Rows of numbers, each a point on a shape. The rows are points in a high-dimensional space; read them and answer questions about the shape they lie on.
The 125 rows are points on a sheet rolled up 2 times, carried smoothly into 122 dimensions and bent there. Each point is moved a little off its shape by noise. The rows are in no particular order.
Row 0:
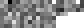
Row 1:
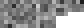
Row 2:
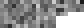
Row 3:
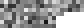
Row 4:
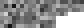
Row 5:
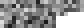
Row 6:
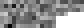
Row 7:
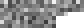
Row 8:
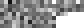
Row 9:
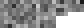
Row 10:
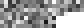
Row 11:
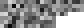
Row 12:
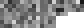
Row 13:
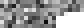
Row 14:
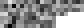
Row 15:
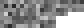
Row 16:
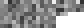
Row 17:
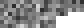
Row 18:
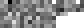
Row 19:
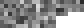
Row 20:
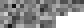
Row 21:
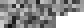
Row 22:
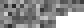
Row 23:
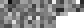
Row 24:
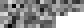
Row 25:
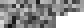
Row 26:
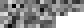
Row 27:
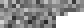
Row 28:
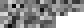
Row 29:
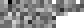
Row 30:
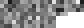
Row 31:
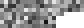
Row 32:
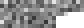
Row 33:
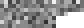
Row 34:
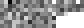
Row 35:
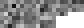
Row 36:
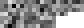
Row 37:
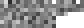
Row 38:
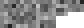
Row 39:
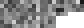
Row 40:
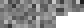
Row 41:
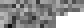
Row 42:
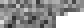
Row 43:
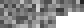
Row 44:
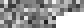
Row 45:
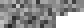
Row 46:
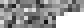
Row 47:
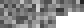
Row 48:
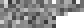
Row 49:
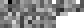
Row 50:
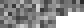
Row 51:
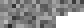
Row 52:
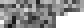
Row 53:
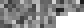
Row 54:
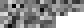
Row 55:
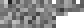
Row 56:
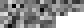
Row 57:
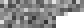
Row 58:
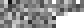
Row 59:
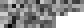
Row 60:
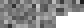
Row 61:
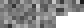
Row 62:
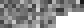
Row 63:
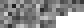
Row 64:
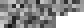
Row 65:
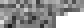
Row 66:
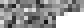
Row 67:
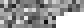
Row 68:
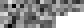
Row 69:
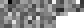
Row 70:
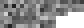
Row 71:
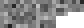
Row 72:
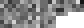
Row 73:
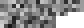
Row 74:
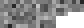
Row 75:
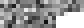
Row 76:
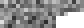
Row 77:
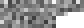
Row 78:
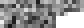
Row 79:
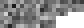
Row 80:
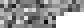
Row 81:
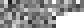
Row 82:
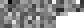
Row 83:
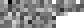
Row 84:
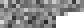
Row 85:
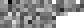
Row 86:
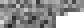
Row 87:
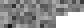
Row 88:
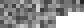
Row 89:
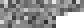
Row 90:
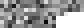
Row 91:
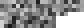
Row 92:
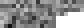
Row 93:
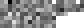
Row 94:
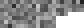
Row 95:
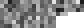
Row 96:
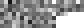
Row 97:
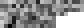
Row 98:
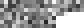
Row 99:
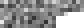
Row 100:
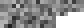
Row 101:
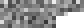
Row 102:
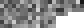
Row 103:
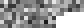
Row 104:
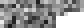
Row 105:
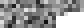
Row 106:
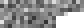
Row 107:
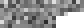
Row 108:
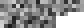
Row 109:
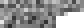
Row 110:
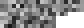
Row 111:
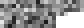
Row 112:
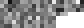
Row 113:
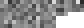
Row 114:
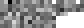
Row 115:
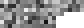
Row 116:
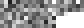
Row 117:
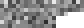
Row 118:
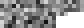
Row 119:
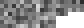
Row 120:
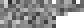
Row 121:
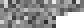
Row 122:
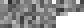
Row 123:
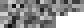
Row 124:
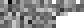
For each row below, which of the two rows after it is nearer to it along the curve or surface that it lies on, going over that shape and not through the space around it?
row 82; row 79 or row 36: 79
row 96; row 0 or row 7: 0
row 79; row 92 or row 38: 92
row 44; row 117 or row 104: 104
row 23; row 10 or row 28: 10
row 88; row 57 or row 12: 12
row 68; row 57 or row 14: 14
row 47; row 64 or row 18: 18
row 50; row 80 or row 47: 47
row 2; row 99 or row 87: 87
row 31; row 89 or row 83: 83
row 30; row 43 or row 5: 43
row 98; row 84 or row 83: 83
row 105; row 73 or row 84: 73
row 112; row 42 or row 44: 44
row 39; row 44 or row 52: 44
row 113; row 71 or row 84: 71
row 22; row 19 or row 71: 19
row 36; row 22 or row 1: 22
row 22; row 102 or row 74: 102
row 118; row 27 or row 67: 67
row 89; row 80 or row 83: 83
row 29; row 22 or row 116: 116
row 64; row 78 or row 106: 78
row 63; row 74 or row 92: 92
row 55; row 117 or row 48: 48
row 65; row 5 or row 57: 57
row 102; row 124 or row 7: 124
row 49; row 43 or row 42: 43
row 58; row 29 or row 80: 29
